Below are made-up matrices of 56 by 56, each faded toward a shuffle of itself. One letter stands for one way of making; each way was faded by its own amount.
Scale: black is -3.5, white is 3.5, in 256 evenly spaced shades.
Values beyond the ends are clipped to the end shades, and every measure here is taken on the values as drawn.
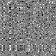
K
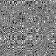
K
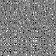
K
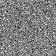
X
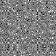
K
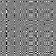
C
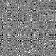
K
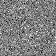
X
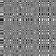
C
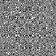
K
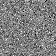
X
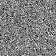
X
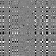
C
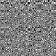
K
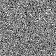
X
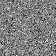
X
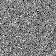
X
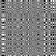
C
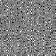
K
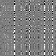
C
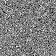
X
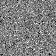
X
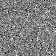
X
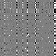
C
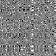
K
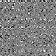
K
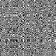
K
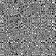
K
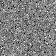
X
